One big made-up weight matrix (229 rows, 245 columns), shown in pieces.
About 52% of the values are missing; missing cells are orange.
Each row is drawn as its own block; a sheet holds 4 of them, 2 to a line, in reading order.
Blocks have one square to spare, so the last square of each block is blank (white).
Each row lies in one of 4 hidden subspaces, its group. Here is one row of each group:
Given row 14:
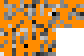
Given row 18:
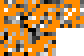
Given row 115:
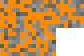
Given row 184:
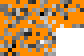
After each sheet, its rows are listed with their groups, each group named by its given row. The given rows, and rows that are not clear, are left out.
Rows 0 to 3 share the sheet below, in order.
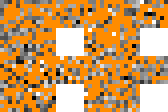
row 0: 14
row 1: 115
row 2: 115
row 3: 18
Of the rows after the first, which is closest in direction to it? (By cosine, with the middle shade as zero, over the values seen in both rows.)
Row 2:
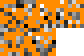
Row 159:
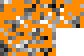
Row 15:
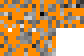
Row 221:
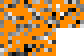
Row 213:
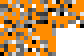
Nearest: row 221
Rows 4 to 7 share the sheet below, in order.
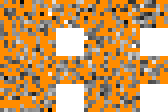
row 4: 184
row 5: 18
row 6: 184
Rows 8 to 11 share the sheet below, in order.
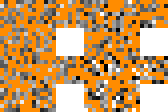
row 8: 115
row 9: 115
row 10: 14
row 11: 14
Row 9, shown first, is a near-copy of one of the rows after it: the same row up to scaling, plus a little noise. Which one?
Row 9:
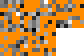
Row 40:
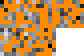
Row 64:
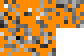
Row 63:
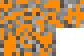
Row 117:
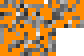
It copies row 117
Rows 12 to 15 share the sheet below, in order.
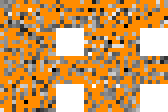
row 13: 18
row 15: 184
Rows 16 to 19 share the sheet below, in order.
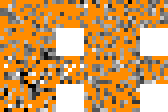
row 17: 115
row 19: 184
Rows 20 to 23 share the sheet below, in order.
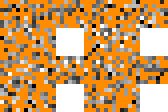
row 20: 18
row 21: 184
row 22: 184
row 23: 115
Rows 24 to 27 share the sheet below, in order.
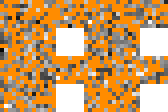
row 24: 184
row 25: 184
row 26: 184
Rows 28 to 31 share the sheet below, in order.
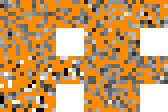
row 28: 115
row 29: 184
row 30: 14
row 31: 14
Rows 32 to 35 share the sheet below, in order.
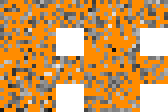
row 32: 18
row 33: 18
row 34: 184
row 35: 14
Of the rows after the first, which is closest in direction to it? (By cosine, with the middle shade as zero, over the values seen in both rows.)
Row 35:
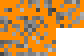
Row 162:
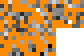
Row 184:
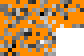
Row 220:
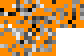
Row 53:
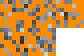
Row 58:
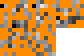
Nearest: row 220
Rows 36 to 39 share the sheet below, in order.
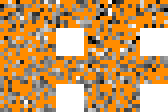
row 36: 115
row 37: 14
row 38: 14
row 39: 18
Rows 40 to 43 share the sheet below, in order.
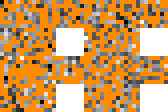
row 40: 115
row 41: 18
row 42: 184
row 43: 14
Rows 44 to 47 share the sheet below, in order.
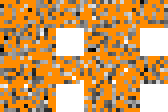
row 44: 18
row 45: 184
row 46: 184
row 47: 184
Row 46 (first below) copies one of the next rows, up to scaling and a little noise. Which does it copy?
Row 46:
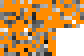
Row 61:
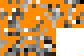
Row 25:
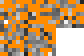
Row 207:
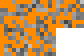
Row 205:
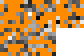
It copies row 61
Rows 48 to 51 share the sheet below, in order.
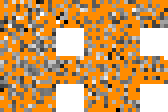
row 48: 184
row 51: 184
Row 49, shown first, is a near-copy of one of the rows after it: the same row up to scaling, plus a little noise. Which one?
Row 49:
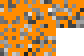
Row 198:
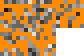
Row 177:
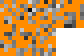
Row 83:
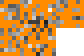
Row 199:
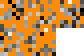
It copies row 83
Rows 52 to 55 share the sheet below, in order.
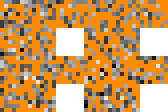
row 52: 115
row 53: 14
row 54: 14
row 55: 18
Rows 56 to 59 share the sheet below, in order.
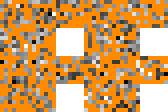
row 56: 14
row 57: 184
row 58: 115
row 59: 14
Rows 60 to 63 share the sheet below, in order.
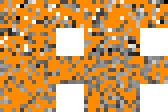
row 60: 14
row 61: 184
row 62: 184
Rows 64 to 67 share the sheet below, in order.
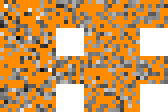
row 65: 115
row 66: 184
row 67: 115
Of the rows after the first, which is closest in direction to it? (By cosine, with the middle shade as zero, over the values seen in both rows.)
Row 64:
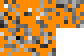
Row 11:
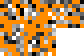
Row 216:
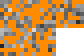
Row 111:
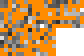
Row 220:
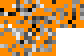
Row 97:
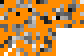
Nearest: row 216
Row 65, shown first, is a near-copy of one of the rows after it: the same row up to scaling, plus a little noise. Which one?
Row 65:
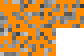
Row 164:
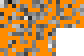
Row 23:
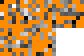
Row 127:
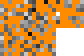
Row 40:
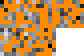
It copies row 40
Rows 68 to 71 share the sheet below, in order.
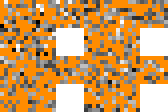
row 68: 18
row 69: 18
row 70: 18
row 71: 184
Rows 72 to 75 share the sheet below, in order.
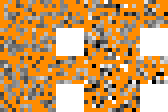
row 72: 184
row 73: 184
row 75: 184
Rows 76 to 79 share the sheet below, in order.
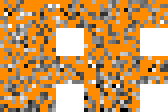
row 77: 14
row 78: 14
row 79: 14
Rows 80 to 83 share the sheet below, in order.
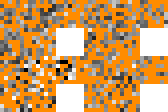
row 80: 14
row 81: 184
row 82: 115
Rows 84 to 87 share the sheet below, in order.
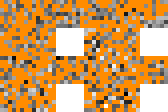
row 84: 18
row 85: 184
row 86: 18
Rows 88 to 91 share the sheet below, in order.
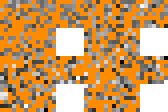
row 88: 14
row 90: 14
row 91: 184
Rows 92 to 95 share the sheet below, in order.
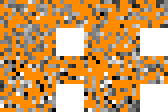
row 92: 184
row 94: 18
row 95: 18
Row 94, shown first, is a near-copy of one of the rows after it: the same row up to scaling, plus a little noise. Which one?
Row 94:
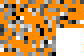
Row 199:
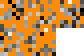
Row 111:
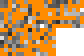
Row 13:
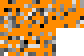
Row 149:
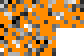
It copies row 199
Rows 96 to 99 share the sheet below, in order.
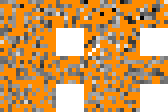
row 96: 14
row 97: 184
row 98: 14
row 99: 115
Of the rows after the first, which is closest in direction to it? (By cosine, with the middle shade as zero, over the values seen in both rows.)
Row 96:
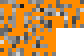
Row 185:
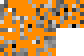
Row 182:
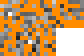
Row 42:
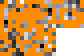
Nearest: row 182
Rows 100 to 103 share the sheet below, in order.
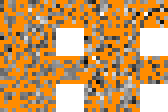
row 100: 18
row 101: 14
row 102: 115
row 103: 115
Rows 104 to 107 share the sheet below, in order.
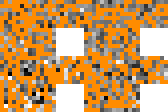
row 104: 14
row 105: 115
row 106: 184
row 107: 14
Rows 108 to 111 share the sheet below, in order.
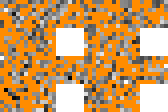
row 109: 14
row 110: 115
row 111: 18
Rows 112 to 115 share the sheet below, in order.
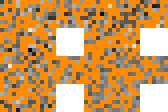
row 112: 18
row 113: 14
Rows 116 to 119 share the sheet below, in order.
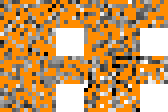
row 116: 14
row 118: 18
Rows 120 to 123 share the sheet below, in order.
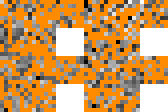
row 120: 115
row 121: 115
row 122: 18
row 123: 115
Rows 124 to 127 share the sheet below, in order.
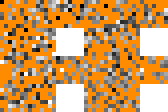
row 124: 115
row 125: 14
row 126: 115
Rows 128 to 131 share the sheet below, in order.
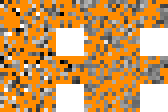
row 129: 18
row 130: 115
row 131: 14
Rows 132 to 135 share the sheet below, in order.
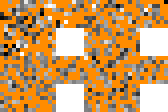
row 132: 184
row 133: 14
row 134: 14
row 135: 115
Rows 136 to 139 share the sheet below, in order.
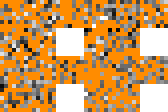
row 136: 184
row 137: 184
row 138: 14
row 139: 18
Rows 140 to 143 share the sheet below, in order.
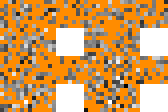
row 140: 14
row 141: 184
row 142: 14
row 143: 14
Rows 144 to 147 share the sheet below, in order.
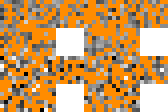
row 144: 184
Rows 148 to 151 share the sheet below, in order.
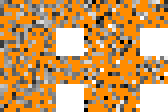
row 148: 14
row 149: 18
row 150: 184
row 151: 14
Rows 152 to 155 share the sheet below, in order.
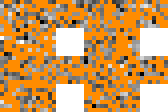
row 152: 18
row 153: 115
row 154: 14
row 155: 115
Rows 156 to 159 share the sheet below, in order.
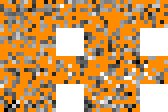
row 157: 14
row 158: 184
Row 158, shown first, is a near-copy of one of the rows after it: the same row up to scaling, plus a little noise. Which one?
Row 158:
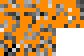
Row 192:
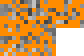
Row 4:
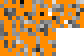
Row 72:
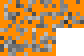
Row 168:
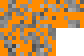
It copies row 168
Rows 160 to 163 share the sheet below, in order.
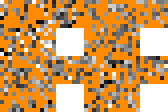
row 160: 18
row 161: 18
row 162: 115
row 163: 18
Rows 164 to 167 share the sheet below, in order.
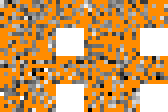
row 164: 115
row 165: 115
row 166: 18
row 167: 18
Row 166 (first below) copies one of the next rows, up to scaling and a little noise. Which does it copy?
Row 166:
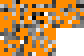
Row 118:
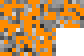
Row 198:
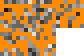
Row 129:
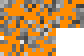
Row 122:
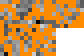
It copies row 129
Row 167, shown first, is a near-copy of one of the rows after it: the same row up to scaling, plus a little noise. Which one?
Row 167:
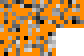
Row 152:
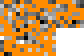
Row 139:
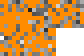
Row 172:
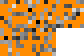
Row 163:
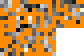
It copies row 152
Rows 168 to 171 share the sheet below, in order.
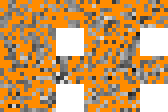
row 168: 184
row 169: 18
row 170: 184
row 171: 184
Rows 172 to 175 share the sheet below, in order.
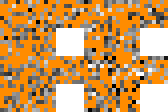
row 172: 18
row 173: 115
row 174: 184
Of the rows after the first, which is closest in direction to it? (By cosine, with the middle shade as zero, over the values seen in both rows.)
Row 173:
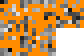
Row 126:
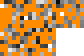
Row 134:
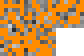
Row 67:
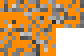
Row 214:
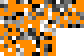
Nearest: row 67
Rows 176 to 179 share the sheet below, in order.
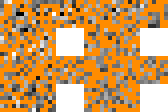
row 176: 14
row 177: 18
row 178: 18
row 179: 14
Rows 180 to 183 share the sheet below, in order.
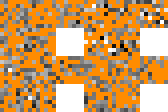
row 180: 14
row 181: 14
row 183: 14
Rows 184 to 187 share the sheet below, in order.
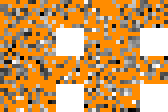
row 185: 184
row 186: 184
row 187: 184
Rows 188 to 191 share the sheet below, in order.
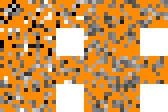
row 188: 184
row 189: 18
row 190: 184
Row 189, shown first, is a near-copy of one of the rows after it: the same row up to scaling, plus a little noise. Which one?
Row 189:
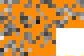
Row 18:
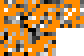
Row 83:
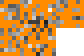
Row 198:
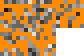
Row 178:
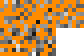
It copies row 18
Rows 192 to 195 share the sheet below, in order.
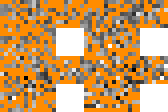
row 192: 184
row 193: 14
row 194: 184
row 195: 14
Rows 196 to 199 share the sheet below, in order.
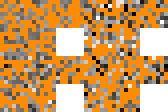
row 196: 14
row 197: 14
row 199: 18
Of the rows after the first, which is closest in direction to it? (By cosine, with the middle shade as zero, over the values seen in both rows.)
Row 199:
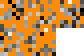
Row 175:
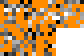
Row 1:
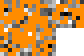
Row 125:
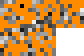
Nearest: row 1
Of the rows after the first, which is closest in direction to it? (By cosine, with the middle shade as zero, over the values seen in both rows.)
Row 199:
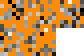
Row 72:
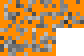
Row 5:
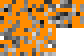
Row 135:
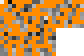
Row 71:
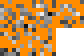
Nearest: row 135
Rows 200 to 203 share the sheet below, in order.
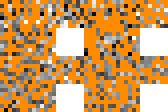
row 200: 184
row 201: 14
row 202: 184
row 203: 184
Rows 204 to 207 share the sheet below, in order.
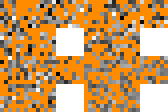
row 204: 14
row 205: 184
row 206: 115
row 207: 184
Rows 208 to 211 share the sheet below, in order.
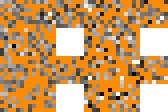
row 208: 184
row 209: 115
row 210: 14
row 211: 184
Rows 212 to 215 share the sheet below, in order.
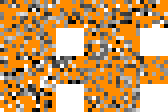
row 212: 115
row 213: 14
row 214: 14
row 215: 184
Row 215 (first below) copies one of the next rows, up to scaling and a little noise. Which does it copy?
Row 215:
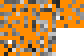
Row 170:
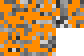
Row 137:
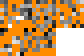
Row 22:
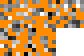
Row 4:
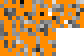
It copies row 170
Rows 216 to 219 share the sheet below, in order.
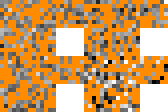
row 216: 14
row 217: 14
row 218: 184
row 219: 14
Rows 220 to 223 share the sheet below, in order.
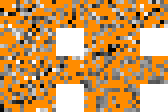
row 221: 14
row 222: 14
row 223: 14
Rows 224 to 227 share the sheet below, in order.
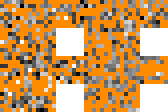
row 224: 14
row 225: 115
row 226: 184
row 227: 184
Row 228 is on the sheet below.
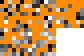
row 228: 115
